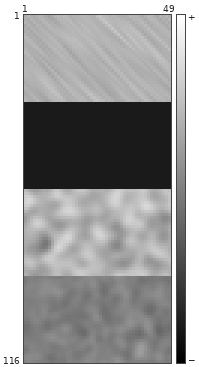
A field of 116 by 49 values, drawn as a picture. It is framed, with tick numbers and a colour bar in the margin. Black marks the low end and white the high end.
It is made of 4 by 1 panels. Panel 1,1: high, slanting down to the right, faint in contrast. Panel 2,1: very low, flat. Panel 3,1: high, blotchy. Panel 4,1: middling, blotchy, faint in contrast.
